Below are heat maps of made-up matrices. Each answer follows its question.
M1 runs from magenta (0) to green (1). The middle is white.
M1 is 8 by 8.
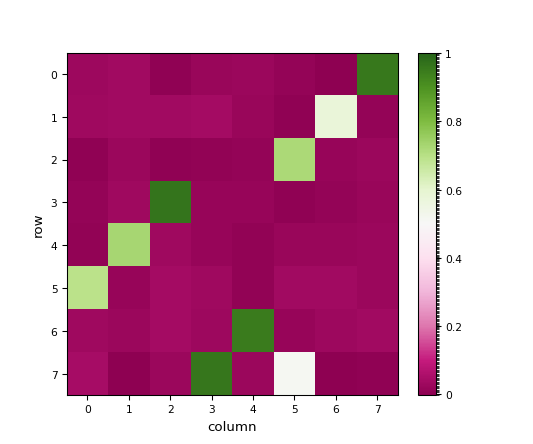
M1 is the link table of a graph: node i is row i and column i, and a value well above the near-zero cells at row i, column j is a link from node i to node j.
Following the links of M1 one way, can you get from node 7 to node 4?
no
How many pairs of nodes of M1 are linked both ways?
0
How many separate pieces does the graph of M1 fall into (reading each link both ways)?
2
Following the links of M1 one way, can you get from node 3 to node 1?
no
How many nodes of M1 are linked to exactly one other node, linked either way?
0
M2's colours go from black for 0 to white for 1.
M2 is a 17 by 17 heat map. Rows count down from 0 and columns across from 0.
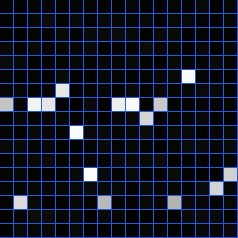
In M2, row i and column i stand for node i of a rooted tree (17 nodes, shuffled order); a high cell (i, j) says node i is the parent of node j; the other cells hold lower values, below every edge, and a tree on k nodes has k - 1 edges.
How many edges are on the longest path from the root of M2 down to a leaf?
5
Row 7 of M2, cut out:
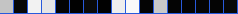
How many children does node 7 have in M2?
6
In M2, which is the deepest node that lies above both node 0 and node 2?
7
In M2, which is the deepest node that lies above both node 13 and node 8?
7
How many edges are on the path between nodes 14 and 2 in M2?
2
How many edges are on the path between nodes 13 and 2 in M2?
4
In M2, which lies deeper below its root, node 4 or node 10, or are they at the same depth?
the same depth
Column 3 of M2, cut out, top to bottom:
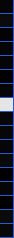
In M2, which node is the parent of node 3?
7
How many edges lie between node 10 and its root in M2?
3
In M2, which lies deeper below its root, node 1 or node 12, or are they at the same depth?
the same depth
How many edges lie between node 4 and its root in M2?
3
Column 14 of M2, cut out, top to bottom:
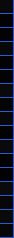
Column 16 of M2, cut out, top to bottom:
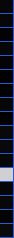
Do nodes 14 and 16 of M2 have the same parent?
no
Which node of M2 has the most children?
7
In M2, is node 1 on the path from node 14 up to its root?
no
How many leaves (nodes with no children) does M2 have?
9
